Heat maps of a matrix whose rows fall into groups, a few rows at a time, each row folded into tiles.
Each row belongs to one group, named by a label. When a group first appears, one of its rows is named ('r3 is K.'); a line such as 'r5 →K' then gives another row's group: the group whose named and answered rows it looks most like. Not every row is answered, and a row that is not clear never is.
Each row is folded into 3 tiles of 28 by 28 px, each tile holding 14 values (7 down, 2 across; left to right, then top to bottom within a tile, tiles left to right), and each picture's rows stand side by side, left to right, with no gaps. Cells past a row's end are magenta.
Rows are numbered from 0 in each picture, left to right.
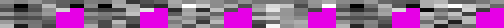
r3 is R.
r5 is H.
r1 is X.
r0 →X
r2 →H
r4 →X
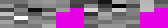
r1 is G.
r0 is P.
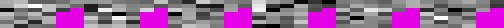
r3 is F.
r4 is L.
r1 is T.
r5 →P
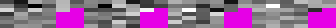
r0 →G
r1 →X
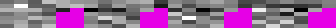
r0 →R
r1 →P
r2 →P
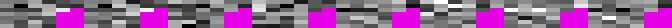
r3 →F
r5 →H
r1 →X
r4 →P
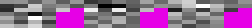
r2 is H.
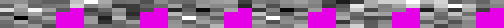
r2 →P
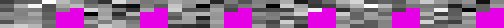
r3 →X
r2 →F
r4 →H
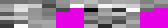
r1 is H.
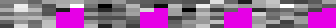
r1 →X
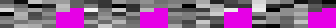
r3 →F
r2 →X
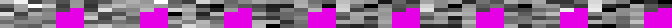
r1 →T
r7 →F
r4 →F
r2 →G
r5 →F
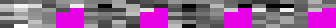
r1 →X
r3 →G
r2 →X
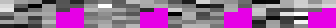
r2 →G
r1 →R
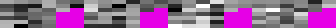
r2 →T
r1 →F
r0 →X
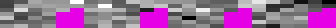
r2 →L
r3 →F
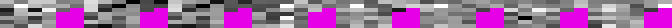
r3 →T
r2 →F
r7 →R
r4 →R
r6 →L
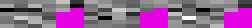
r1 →L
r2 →P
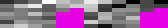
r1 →F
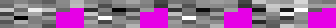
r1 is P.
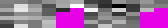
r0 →R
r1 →G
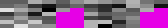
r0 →G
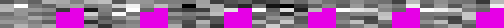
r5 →L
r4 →L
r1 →H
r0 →R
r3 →G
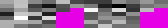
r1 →G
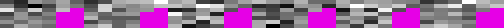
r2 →H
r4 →H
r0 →G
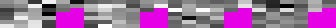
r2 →L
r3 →G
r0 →T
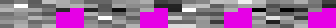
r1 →P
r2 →T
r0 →R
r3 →P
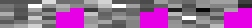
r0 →T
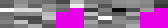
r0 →L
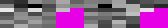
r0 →G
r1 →X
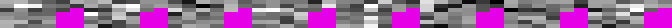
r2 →G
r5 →F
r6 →P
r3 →L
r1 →H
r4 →T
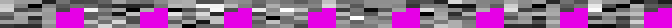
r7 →F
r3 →L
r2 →H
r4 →P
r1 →G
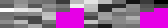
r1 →F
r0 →L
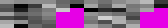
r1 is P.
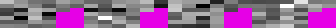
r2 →F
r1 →P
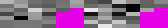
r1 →G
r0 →L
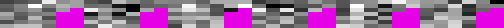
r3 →G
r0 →T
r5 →T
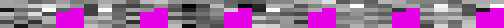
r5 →R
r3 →T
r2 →X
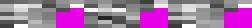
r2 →R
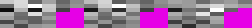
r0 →H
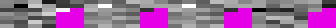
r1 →R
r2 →R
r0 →X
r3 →P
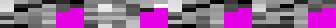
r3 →F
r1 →R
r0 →F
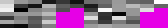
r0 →F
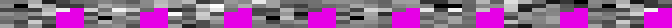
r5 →G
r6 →F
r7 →X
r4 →L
